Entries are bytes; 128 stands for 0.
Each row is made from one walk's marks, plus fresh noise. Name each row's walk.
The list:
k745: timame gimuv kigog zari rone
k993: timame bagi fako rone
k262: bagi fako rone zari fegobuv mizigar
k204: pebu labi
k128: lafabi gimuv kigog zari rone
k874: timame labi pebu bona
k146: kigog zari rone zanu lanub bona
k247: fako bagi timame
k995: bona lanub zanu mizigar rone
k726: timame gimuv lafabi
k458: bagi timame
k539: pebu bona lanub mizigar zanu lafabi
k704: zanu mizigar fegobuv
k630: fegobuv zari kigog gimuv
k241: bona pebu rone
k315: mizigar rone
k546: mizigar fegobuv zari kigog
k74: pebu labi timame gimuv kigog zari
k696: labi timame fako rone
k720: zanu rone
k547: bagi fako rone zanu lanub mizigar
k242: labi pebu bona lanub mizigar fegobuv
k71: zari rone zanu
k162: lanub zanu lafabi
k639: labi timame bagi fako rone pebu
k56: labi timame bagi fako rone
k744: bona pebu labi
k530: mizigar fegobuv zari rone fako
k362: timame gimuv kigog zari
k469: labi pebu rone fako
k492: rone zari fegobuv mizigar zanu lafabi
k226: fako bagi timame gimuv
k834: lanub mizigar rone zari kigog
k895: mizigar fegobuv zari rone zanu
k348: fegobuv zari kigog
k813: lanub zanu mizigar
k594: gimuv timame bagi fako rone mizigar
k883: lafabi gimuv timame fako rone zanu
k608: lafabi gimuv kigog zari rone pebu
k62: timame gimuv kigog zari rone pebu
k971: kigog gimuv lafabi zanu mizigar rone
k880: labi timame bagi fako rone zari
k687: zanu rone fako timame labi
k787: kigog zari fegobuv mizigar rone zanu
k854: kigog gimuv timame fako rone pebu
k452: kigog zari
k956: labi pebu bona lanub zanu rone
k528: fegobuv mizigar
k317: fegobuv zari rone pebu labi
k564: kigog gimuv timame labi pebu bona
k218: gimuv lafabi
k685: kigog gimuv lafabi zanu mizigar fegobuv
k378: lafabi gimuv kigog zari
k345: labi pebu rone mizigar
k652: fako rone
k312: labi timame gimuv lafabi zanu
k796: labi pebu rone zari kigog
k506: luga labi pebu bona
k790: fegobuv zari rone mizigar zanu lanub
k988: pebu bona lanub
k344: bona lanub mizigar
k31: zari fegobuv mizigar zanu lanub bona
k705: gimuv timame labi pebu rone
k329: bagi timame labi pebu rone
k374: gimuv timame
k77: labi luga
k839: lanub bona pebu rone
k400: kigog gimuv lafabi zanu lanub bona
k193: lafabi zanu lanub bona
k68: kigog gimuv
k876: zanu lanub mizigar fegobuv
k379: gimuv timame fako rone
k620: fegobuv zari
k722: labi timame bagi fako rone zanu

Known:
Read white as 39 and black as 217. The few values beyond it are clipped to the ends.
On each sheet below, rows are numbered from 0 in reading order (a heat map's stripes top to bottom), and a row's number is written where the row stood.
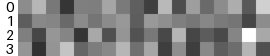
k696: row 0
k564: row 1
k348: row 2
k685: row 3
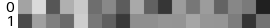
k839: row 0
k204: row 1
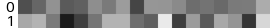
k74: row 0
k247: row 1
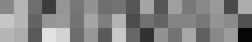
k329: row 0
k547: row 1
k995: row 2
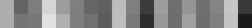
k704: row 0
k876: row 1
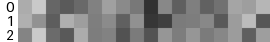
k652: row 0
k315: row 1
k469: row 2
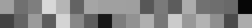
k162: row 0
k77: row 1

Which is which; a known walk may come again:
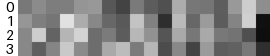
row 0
k317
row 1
k31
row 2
k988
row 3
k400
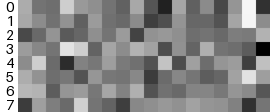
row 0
k790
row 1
k530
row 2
k74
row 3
k193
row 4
k639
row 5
k262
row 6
k547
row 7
k204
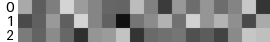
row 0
k704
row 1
k77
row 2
k745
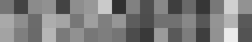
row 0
k128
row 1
k720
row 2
k834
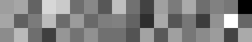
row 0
k344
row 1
k787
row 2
k329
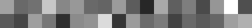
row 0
k895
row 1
k68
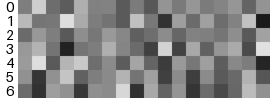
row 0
k469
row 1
k876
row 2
k705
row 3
k56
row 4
k839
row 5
k685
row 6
k378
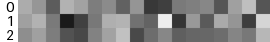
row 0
k315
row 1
k247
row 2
k854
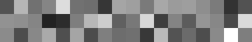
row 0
k744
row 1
k226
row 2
k546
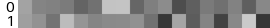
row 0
k883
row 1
k146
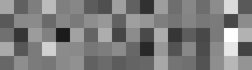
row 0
k528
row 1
k564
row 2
k630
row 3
k492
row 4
k796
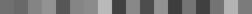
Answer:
k608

